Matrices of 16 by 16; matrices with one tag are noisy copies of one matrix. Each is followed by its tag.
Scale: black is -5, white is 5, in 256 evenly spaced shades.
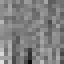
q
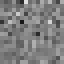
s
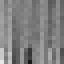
q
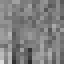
q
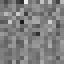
s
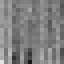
q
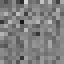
s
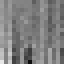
q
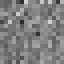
s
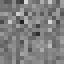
s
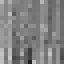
q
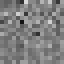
s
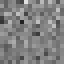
s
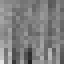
q
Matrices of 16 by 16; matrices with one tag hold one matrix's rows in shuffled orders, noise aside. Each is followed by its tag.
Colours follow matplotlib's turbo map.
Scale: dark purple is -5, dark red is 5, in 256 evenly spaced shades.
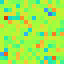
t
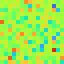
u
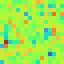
t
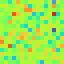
u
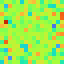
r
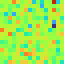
u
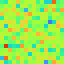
t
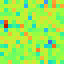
t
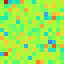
t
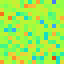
u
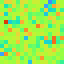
t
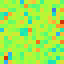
r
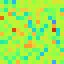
u
